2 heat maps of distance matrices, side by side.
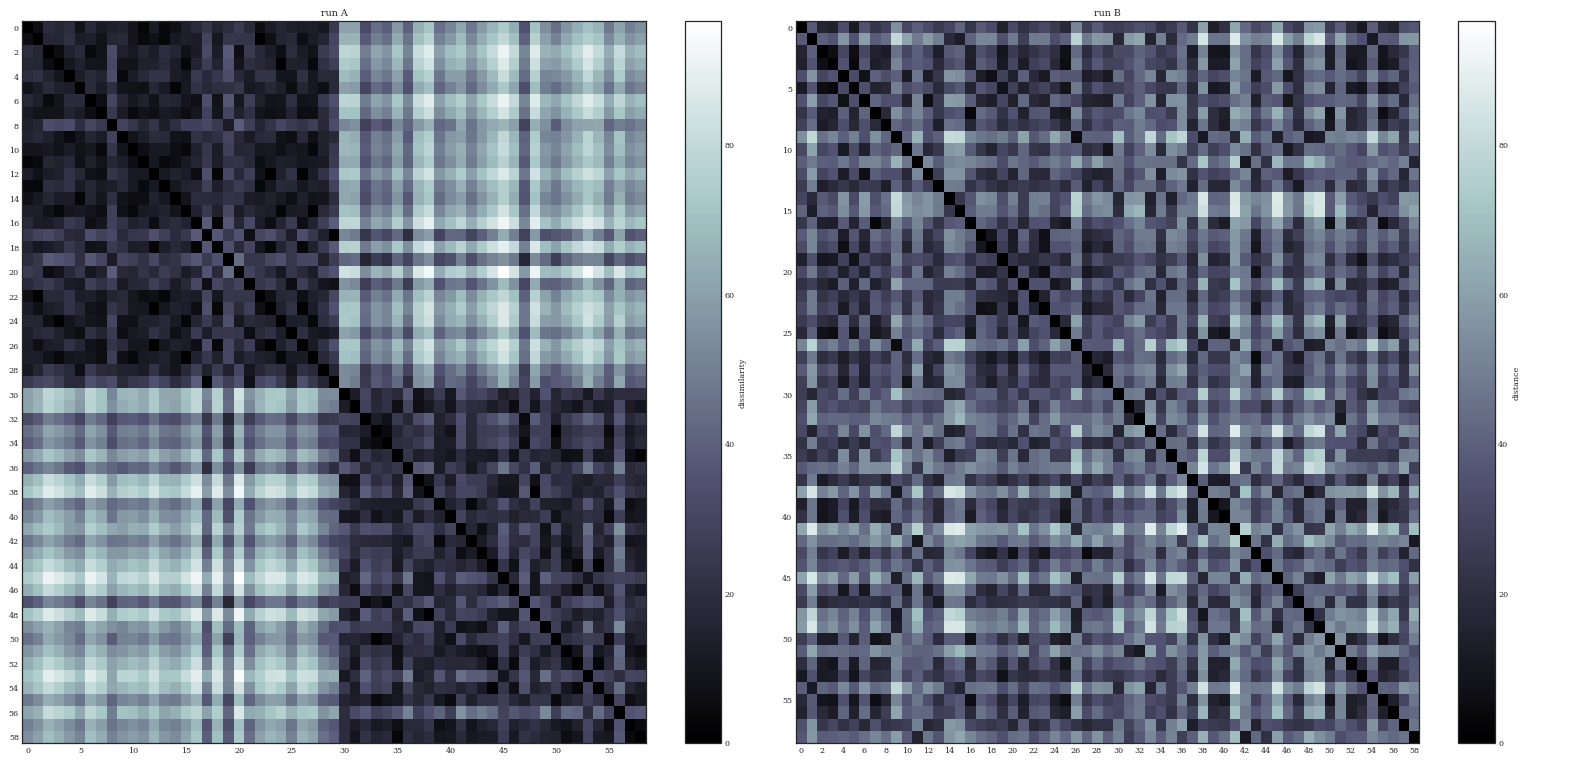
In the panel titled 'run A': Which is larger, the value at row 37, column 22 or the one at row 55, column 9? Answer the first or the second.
the first
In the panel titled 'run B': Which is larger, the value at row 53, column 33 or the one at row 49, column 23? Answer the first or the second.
the second
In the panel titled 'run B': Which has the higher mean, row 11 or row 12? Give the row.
11
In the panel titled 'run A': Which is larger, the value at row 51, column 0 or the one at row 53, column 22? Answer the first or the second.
the second
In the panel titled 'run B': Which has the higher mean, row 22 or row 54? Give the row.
54
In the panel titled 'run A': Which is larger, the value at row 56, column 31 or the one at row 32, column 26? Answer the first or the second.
the second
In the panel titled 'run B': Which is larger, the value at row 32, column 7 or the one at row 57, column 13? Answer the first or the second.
the first
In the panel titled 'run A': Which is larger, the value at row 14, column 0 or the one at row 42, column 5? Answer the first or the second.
the second
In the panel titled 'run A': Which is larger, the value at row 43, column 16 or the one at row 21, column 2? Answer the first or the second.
the first
